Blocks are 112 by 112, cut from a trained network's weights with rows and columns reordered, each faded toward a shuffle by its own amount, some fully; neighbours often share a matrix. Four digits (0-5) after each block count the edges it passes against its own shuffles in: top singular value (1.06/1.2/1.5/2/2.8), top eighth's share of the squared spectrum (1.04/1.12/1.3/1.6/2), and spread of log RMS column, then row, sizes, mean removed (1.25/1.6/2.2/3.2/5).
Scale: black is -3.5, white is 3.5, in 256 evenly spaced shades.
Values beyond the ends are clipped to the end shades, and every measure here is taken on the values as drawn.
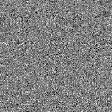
3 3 2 2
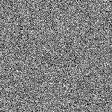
2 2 0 0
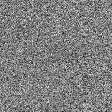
3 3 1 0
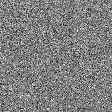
2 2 0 0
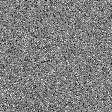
1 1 0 0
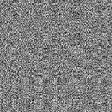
4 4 3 2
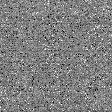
2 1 1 0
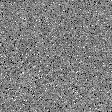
0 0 0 0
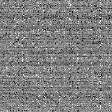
4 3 3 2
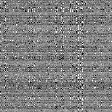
4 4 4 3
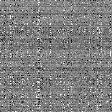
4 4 3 2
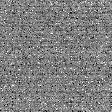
3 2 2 1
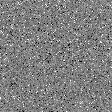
0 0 0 0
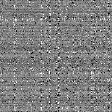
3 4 3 2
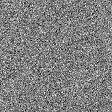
2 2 0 0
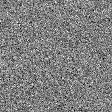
0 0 0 0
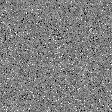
0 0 0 0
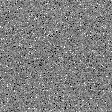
1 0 0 0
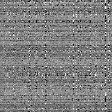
4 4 3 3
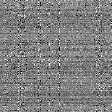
4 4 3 2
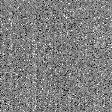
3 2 0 1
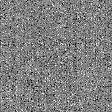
3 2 0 2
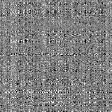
4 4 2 4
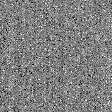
2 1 0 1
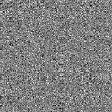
3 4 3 2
